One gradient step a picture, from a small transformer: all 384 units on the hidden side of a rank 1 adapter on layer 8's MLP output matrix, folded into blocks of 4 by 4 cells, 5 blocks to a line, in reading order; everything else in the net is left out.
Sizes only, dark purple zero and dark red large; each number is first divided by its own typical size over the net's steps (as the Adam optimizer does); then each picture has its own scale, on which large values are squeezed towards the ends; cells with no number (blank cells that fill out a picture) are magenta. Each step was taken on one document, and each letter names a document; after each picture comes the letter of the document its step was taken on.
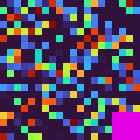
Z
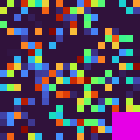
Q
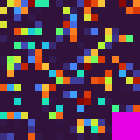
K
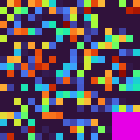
K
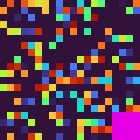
Q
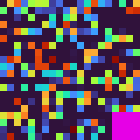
K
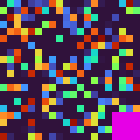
Z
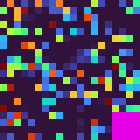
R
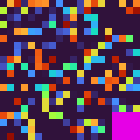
K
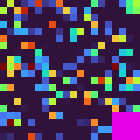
R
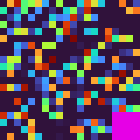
K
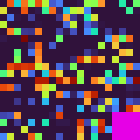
Q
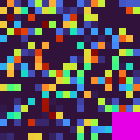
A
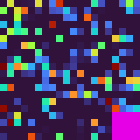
R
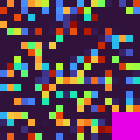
Q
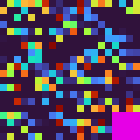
Q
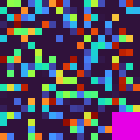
Z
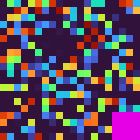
Z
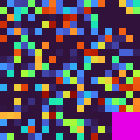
A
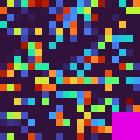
Q
